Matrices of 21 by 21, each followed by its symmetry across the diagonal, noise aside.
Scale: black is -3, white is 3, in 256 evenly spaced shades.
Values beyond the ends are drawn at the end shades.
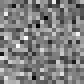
antisymmetric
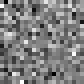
antisymmetric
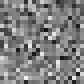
antisymmetric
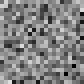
symmetric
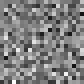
antisymmetric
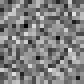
symmetric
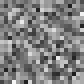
symmetric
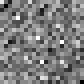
symmetric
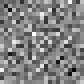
symmetric
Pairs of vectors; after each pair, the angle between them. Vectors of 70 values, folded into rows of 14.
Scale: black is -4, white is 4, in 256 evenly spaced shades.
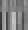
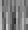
nearly opposite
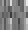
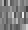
orthogonal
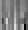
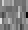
orthogonal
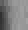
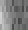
nearly opposite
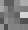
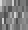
orthogonal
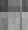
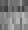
nearly parallel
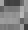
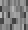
orthogonal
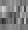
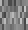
partly opposed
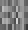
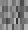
nearly opposite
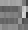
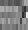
nearly opposite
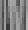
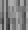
nearly parallel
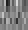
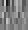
nearly parallel
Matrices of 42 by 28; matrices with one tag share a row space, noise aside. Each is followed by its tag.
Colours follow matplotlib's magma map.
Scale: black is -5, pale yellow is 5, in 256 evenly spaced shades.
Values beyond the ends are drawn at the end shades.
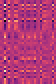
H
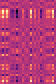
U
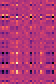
U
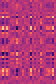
U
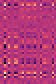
H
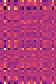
H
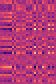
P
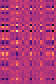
U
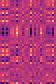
U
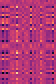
U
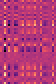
H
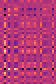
H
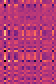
H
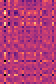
H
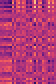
P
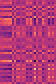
P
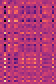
H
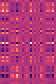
U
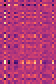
H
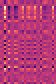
H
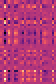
H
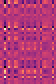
H
